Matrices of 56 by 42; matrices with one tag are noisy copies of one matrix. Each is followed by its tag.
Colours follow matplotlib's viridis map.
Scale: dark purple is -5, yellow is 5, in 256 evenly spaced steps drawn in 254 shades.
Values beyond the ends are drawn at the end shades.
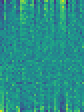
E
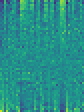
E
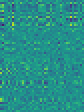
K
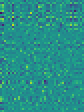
K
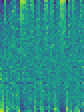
E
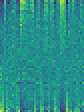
E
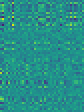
K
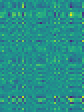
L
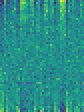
E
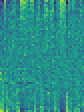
E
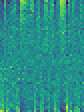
E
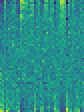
E
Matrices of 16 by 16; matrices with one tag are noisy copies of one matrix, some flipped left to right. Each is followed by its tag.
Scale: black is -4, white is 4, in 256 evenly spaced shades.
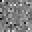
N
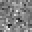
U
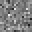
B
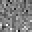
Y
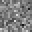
U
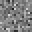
B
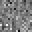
Y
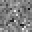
U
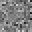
N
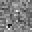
U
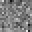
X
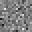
B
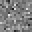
B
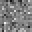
X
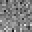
Y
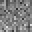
Y
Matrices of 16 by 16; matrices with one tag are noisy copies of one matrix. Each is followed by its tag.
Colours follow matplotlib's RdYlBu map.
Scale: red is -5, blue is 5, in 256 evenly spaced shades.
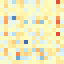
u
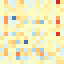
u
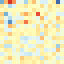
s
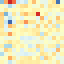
s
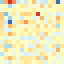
s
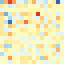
s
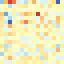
s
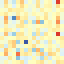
u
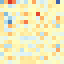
s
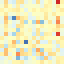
u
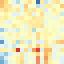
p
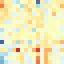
p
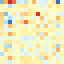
s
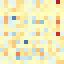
u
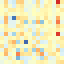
u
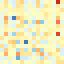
u
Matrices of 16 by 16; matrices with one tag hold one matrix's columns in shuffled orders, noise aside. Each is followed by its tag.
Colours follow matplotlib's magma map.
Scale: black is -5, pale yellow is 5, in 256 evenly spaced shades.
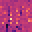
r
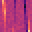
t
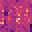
r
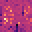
r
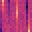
t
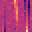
t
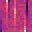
t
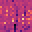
r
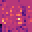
r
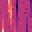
t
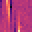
t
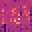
r
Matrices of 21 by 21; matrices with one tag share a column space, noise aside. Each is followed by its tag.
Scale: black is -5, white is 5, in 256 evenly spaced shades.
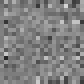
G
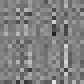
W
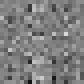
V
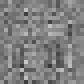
W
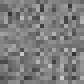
V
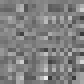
V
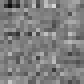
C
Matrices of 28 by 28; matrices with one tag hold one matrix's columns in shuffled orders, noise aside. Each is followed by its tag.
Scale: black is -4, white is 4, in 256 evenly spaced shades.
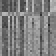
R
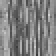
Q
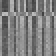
R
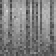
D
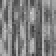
Q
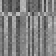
R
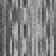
Q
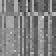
R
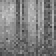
D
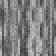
Q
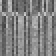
R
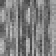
Q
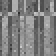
R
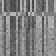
R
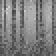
D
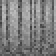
D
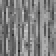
Q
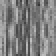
Q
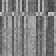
R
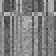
R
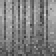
D
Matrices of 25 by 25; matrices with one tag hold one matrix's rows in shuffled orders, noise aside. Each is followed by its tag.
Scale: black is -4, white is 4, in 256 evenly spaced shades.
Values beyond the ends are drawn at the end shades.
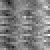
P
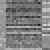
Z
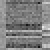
Z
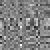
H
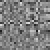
H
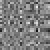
H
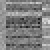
Z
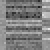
Z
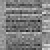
Z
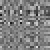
H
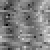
P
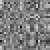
H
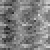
P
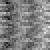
P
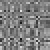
H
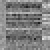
Z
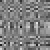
H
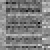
Z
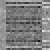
Z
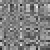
H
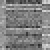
Z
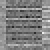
Z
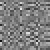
H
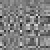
H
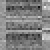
Z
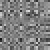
H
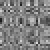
H
